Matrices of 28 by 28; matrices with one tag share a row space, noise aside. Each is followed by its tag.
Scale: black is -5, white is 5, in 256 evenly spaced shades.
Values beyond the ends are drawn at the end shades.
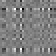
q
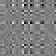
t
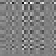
t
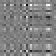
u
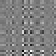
t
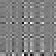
t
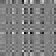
t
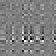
t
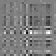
u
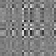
t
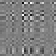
t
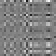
u
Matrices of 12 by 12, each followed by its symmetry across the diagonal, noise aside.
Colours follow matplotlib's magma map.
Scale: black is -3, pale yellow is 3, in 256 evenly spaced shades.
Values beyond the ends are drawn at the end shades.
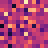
antisymmetric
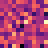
antisymmetric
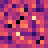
symmetric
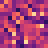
symmetric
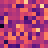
antisymmetric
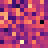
antisymmetric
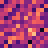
symmetric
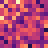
symmetric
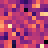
antisymmetric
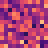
symmetric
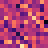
antisymmetric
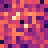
symmetric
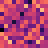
symmetric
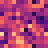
antisymmetric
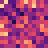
symmetric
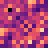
symmetric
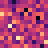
antisymmetric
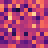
antisymmetric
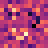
antisymmetric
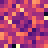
symmetric
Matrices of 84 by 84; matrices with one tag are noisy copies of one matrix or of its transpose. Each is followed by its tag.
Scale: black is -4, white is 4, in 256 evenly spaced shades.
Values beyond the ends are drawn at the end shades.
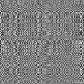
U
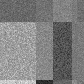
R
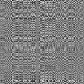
U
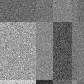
R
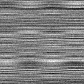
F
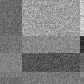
R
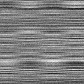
F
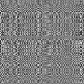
U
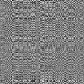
U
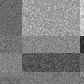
R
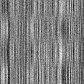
F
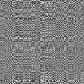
U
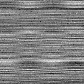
F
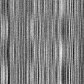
F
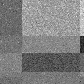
R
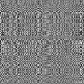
U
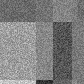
R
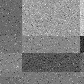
R
